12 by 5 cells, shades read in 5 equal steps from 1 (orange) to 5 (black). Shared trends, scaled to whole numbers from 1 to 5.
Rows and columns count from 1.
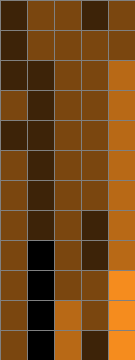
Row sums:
17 16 16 15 16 15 15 16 17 15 14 15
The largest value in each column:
4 5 3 4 3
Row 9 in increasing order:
2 3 3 4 5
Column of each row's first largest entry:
1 1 1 2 1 2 2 2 2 2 2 2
